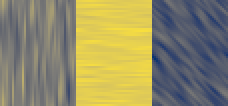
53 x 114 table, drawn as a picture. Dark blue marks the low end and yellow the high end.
The table splits into one row of 3 panels. Panel 1,1: middling, streaked downward. Panel 1,2: very high, streaked across, faint in contrast. Panel 1,3: low, slanting down to the right.
